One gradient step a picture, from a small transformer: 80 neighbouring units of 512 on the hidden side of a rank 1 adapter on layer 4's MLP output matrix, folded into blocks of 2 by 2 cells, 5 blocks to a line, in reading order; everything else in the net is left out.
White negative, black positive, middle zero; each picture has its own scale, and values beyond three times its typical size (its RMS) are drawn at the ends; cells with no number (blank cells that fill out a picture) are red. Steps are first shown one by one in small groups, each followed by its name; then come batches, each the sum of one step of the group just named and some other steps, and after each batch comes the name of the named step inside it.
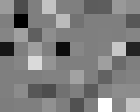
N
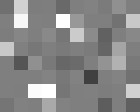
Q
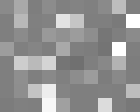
Q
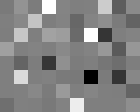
Q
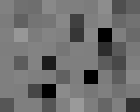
N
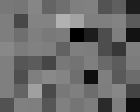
Q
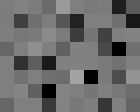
N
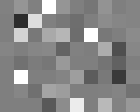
N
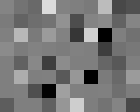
N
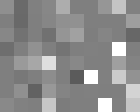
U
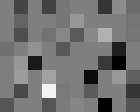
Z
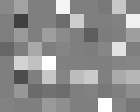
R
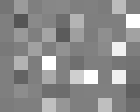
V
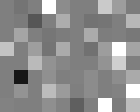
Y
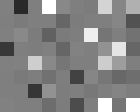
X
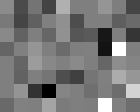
U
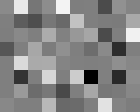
R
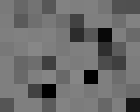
V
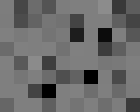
X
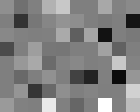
U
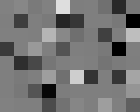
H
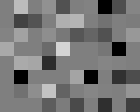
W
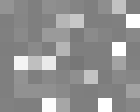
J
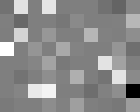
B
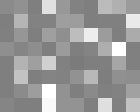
J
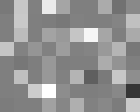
B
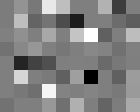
H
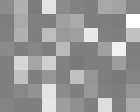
J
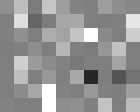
J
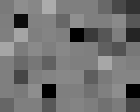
B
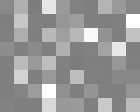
J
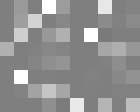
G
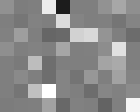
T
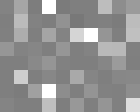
T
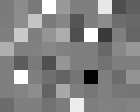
G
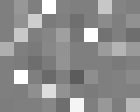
G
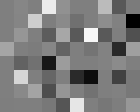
G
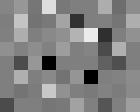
T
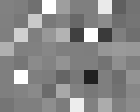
G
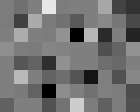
G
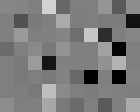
T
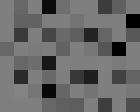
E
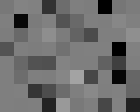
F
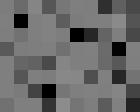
F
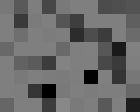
F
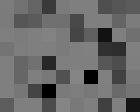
F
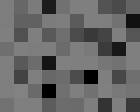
E
